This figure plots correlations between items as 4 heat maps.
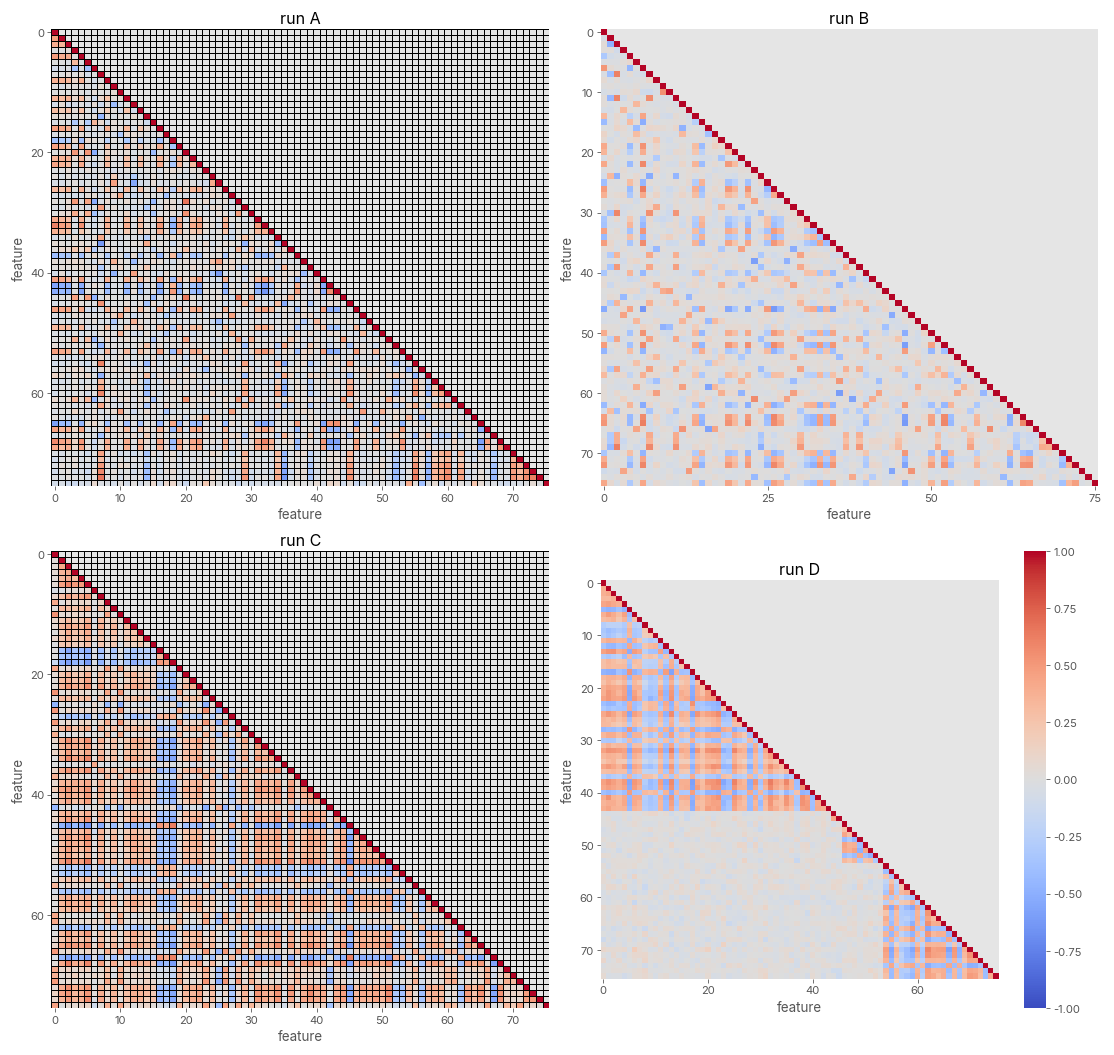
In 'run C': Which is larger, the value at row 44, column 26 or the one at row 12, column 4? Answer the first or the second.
the second
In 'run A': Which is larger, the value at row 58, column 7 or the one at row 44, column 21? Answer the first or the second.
the first
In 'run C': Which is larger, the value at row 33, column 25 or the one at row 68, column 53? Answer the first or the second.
the first
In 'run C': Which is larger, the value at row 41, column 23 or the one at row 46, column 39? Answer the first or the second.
the second
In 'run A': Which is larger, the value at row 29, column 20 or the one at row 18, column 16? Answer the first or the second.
the first
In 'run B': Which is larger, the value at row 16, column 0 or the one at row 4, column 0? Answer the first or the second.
the first
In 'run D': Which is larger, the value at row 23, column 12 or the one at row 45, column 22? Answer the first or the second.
the first
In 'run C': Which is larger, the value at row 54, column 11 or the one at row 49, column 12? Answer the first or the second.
the second
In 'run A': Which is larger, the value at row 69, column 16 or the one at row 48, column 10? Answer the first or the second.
the first
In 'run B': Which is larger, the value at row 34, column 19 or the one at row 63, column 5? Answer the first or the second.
the second
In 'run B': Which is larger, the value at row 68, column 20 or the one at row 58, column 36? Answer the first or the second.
the second
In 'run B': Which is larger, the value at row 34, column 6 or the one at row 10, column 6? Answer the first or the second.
the second
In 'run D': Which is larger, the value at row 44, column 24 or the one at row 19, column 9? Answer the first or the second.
the first
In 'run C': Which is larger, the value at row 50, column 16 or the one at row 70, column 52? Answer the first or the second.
the second
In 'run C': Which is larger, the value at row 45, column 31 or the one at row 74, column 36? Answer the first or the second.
the second
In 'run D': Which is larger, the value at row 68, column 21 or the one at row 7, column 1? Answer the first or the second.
the second
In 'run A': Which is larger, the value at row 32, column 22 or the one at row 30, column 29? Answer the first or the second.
the first
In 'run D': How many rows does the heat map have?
76
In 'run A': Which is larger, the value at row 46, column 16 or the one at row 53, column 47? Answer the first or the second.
the first
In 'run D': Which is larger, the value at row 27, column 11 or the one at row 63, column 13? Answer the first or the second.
the first
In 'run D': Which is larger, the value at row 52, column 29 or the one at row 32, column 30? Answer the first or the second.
the first
